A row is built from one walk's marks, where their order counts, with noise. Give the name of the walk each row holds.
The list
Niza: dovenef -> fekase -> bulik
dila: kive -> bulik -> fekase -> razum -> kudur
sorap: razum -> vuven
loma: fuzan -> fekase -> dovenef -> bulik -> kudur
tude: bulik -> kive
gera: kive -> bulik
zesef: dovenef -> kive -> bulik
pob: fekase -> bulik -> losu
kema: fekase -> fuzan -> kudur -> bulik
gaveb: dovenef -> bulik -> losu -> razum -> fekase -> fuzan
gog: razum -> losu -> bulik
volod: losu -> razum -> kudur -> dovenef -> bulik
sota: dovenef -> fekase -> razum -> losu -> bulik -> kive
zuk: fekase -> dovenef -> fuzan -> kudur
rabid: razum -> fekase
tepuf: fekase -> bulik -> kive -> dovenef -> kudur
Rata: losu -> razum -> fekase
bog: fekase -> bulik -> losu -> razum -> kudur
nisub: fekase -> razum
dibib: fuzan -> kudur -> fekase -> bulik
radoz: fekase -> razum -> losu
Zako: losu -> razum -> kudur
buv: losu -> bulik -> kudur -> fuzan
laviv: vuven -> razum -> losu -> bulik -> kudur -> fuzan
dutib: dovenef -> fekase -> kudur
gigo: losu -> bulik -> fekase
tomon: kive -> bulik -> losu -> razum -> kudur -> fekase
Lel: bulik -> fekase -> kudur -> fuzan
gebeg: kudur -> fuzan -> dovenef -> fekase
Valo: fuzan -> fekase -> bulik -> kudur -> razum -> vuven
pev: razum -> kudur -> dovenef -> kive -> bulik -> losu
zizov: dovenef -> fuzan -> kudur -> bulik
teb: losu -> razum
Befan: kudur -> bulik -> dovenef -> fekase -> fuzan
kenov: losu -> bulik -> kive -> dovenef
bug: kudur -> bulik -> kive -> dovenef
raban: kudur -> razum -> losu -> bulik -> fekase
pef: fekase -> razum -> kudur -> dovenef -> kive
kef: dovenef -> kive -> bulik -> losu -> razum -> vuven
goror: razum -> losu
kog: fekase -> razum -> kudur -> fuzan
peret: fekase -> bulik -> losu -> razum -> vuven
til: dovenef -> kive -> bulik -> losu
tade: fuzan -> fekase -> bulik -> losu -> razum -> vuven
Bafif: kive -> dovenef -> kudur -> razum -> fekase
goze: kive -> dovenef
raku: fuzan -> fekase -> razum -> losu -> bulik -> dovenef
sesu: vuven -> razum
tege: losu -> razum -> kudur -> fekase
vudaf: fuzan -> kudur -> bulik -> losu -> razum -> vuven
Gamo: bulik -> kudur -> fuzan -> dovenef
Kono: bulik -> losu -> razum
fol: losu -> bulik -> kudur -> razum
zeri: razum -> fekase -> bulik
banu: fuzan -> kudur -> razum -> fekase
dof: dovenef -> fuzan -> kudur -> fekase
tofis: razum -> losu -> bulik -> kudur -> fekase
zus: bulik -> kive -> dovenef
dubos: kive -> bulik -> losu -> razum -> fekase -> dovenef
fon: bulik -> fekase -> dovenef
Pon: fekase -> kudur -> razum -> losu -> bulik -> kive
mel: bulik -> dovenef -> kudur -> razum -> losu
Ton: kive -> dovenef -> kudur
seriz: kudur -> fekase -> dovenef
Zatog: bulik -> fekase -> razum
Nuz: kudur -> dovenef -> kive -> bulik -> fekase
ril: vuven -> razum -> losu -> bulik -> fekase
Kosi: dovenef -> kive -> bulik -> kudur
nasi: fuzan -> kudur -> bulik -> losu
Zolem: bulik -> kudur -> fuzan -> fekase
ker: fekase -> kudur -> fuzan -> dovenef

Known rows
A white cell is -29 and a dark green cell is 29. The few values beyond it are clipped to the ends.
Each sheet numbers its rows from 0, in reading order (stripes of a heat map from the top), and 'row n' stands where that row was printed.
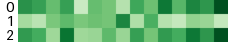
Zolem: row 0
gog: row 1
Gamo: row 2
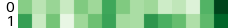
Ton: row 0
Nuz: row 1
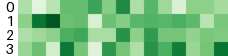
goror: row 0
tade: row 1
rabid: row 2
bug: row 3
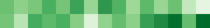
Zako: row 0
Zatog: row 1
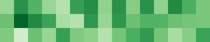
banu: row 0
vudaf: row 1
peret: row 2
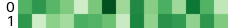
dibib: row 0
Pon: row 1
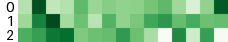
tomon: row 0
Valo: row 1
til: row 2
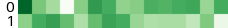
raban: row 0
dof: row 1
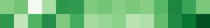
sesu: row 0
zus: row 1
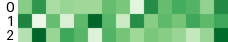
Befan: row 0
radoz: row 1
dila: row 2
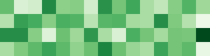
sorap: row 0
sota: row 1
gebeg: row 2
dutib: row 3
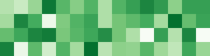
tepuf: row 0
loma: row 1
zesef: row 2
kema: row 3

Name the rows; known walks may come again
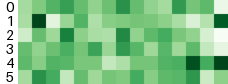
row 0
dutib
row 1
dubos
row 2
buv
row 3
Zako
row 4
fon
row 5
raku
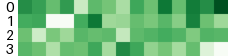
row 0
Zolem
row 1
ril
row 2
pob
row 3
volod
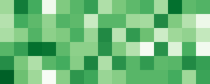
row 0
loma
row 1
sota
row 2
tofis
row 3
kef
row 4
ker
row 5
raban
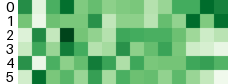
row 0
tude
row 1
Kono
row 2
kenov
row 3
fol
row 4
nisub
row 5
gaveb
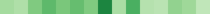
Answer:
gog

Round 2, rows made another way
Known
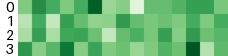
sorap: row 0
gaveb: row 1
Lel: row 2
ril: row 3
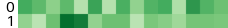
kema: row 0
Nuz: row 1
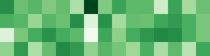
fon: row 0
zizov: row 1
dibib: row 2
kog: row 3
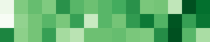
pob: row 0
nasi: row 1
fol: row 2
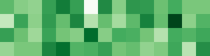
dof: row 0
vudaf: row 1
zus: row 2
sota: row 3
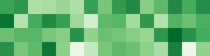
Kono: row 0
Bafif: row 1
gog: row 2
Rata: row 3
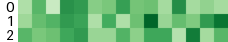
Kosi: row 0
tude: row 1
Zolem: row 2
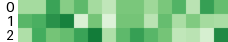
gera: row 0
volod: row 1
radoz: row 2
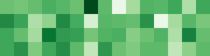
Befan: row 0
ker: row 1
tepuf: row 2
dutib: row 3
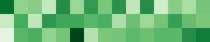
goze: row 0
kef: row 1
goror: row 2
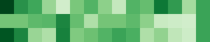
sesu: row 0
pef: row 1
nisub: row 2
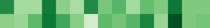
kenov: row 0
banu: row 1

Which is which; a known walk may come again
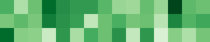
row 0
raban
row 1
Pon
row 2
goze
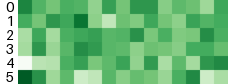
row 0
Zatog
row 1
rabid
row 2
bog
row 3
peret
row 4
til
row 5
teb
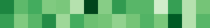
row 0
fon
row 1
ril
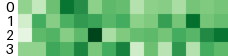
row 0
Nuz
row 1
tade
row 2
goror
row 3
Niza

